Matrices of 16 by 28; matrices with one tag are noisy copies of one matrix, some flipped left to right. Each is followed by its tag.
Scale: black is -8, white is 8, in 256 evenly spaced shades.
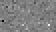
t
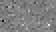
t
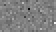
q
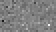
t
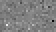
t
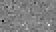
t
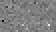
t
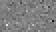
t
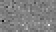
t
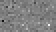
t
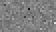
q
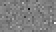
q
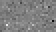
t
